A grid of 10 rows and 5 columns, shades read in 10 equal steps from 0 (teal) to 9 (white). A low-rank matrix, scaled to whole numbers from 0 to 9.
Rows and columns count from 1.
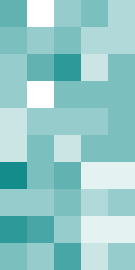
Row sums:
27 25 20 26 26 26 23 25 24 23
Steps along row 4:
up down same same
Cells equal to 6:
4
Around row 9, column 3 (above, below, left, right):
4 2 2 8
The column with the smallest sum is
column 3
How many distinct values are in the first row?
5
